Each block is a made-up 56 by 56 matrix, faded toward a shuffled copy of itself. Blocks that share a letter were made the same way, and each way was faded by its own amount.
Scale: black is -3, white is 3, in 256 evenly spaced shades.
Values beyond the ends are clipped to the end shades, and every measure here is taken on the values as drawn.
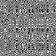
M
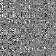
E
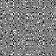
M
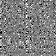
E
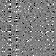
M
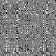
M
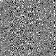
E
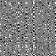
M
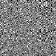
E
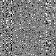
E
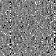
E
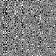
E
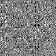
E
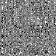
E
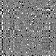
M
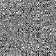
E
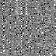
E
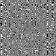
M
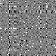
M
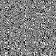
E
